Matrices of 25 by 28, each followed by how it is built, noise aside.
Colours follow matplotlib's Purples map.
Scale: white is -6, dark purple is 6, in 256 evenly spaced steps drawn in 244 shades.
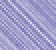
Toeplitz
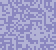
noise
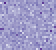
noise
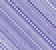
Toeplitz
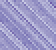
Toeplitz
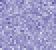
noise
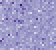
noise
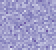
noise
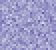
noise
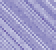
Toeplitz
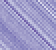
Toeplitz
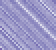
Toeplitz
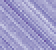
Toeplitz
